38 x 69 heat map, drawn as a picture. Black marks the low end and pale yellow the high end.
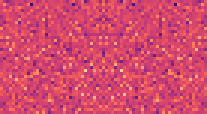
No regular stripes run through it. Fine speckle covers the field. It is mirror symmetric from left to right. No single row or column stands out from its neighbours. Overall the values sit about 60% of the way up the scale.
